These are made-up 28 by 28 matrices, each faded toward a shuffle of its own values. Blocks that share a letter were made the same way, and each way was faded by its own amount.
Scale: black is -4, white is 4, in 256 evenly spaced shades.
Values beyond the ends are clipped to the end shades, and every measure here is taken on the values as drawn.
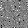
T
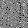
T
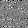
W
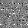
W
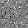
T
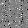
T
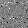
W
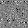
W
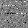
W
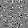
T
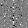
T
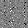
T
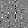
T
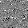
W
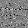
W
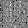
T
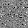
W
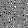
T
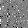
T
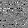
W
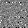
W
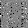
T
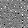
T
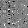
T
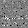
W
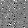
T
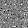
W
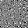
T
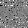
W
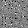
T
